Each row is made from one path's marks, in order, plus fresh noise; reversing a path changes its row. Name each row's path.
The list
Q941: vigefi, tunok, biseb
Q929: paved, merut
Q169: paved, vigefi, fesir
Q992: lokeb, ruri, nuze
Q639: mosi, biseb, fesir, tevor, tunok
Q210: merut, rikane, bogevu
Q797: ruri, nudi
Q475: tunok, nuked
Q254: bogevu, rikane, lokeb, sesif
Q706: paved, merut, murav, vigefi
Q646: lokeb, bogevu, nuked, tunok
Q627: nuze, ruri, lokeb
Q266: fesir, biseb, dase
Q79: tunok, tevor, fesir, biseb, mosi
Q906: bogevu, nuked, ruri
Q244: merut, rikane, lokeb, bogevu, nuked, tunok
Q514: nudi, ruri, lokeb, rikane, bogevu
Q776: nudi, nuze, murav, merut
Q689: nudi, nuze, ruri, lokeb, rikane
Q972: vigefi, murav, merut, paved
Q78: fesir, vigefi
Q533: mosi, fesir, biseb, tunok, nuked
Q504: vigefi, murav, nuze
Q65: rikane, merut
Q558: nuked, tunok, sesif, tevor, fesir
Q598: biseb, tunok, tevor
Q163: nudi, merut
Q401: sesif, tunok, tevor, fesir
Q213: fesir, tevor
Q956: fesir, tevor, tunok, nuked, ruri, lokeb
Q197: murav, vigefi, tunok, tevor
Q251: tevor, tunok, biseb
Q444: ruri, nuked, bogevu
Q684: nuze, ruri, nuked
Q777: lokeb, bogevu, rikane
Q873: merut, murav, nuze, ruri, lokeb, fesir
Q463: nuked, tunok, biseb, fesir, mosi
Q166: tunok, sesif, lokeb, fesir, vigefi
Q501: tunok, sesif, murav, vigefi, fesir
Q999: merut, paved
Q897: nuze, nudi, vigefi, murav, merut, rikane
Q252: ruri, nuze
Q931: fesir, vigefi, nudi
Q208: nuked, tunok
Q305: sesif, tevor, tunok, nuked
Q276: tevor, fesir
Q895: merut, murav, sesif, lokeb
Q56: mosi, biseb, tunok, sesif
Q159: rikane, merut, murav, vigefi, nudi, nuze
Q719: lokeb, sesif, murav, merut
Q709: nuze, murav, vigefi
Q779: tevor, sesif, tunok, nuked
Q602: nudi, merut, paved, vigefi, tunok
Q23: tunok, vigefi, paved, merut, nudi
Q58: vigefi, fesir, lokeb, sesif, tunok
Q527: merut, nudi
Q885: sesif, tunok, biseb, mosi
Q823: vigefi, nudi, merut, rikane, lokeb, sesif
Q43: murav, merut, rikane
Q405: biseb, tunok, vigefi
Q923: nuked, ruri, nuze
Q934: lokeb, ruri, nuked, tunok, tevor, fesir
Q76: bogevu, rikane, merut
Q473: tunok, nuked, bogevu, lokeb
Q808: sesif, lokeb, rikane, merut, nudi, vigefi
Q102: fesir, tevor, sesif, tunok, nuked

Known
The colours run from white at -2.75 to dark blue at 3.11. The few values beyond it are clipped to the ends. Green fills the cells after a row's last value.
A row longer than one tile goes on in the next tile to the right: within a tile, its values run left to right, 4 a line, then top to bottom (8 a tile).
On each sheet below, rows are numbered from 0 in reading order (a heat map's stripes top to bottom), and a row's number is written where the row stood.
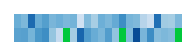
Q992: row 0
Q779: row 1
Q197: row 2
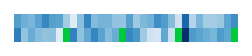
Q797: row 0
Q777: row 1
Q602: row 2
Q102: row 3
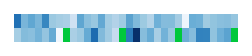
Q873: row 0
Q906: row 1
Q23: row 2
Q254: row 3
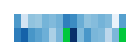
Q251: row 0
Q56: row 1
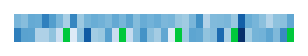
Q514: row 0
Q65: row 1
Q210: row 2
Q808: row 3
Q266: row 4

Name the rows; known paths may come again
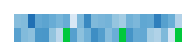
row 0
Q992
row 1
Q777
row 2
Q514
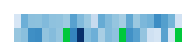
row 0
Q76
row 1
Q23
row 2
Q602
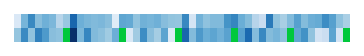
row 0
Q646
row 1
Q533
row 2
Q210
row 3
Q276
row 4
Q197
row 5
Q163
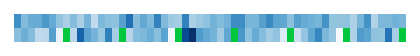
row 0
Q527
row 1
Q305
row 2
Q873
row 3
Q79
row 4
Q797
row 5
Q444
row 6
Q808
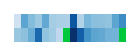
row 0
Q906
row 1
Q956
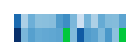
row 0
Q213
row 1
Q779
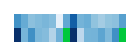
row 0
Q56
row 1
Q266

